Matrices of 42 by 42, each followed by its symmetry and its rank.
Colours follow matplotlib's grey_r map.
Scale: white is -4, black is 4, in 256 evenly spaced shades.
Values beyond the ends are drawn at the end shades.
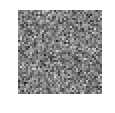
neither, full rank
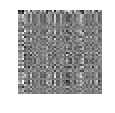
neither, rank three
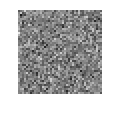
neither, full rank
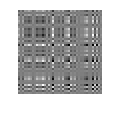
symmetric, rank one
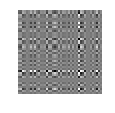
symmetric, rank one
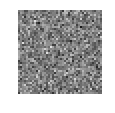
neither, full rank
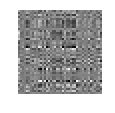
neither, rank three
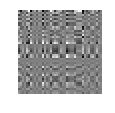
neither, rank two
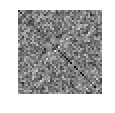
symmetric, full rank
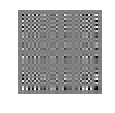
symmetric, rank one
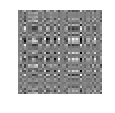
neither, rank two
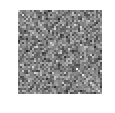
symmetric, full rank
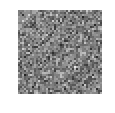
symmetric, full rank
